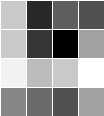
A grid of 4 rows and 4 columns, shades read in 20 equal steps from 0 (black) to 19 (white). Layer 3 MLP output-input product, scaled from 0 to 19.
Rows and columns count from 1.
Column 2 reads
3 4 14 8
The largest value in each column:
18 14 15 19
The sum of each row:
31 31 66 36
